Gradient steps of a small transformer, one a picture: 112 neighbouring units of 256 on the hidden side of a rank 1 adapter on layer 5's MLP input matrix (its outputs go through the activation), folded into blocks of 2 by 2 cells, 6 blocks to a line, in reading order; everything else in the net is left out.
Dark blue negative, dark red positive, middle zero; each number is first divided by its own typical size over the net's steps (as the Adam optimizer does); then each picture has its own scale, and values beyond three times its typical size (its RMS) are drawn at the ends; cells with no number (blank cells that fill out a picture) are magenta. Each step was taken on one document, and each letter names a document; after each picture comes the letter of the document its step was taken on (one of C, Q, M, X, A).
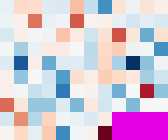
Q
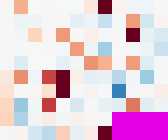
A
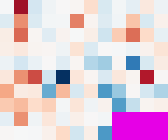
A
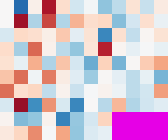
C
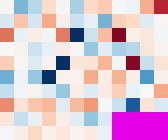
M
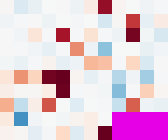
A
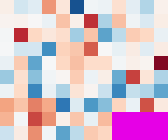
C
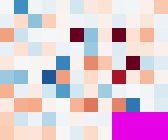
M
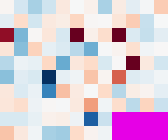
M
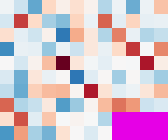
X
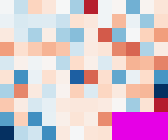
X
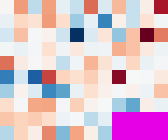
M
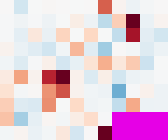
A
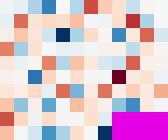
M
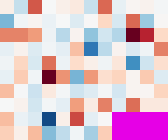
Q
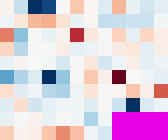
M
